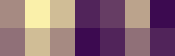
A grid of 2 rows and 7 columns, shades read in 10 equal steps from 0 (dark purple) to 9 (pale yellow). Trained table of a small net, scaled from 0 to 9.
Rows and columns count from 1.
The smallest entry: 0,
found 2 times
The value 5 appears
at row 1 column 1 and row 2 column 3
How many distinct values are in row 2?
5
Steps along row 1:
up down down up up down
